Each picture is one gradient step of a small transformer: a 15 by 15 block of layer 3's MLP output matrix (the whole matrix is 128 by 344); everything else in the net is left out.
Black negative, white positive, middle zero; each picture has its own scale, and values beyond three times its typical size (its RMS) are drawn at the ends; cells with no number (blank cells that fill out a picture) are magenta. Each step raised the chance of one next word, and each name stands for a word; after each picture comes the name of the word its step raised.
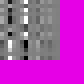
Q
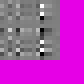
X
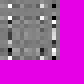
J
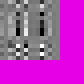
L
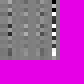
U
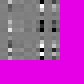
L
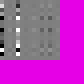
X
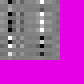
L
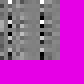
U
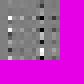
J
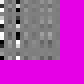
Q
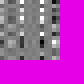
Q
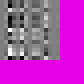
J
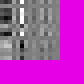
Q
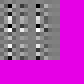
X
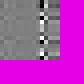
J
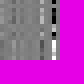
Q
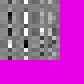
L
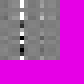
J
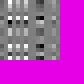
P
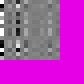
L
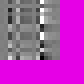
Q
